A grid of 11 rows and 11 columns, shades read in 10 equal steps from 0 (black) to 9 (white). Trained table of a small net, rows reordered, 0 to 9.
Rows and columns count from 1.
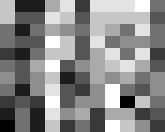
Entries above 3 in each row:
8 7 10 8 7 8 8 7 6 6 6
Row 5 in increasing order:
1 2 2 3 4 4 6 7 7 8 8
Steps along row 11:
up down up down up down up down down down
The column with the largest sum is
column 4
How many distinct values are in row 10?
7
